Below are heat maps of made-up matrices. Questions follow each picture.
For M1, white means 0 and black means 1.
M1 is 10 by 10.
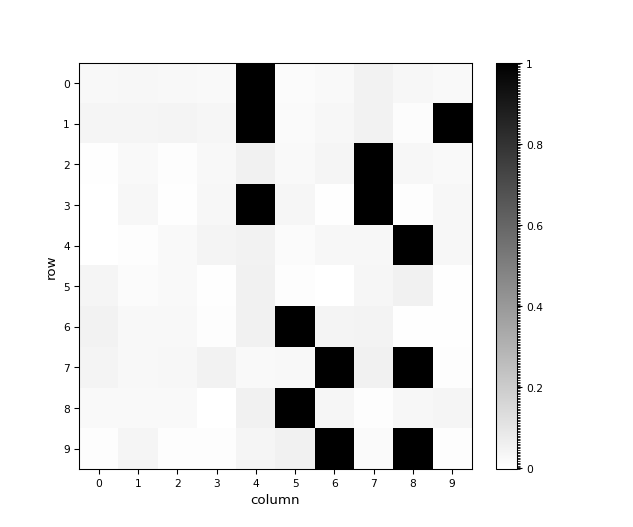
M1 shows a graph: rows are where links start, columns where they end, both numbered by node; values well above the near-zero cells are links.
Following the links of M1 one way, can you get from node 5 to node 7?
no
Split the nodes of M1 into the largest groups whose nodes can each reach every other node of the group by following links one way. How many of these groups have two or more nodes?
0
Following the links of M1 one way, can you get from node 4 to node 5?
yes
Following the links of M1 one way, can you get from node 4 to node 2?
no
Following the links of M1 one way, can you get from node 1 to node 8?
yes
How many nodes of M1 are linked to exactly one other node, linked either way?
2
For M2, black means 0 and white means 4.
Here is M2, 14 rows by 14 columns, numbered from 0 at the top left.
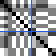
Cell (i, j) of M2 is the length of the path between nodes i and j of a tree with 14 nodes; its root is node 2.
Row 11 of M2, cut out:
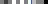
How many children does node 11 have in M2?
0
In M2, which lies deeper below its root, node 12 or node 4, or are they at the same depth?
the same depth
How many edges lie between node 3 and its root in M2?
2
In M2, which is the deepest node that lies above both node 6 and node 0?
1
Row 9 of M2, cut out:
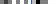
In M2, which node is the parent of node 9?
1
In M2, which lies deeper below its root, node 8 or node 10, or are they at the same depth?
node 10
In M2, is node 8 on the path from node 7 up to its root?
yes
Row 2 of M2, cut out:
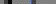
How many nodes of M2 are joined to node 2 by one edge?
2
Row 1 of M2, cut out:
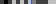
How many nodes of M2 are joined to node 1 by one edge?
7
